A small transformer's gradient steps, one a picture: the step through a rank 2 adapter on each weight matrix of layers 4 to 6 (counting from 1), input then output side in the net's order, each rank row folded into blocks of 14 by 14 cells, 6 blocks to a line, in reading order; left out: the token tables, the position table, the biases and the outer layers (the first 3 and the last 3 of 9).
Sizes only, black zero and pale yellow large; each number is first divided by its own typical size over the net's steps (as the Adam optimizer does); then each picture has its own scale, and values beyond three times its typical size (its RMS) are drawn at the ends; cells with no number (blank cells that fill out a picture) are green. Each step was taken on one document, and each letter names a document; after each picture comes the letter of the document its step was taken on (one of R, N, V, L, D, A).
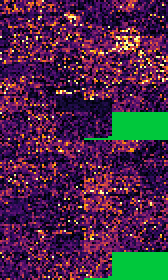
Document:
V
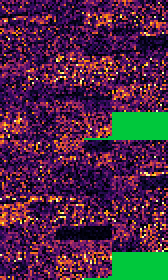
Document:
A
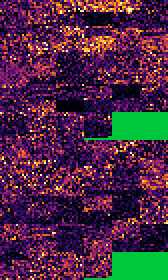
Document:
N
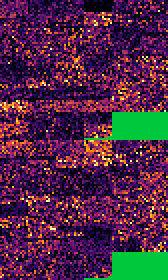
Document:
A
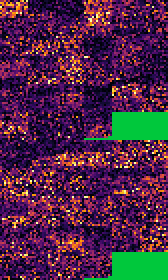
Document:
A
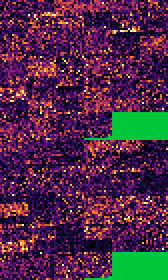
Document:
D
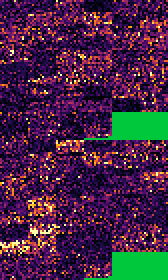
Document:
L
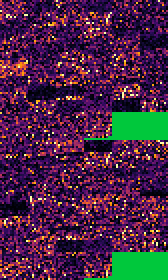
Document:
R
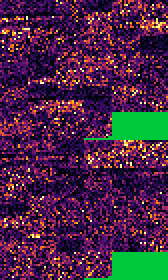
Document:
L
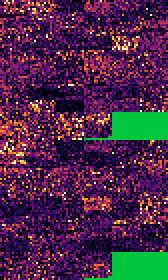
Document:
V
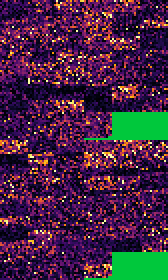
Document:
L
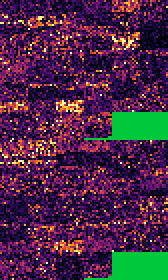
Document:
V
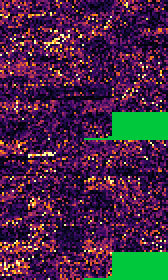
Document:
L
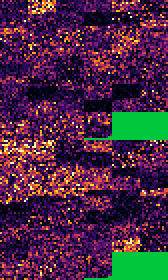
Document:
N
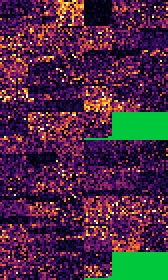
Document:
D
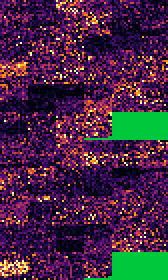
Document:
R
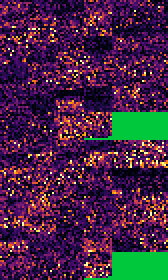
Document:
R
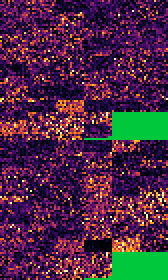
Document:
D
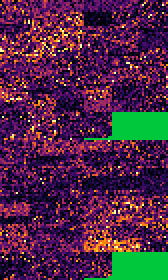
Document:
D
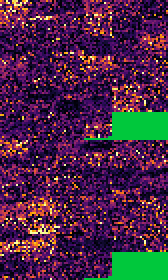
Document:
L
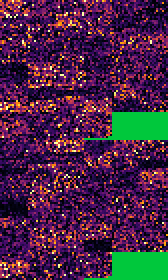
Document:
R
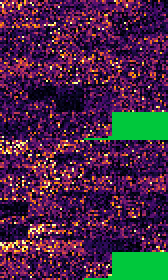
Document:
L
